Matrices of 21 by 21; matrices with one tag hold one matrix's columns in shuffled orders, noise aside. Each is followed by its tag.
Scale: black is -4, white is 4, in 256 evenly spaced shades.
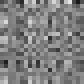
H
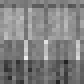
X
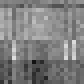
X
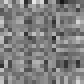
H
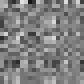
H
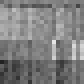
X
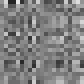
H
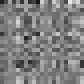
H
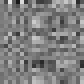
H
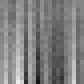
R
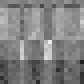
X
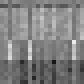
X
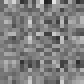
H
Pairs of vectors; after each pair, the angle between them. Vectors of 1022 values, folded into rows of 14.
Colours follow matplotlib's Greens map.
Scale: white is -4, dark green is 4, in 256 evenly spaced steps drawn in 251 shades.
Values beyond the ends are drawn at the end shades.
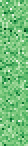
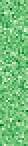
nearly opposite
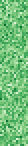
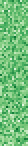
orthogonal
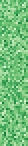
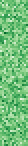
orthogonal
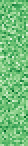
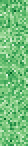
orthogonal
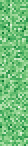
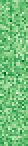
partly opposed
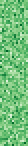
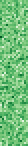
partly opposed
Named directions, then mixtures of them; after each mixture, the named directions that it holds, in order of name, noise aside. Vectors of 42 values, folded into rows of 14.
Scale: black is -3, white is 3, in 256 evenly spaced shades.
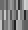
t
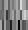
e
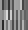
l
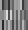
l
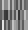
l, t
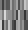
l, t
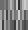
e, t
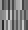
l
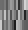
t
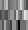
e, t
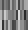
l, t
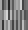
l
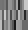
t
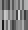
l, t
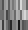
e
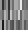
e, l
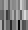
e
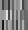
l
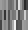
t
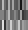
e, l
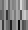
e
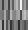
e, l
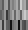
e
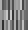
l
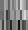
e
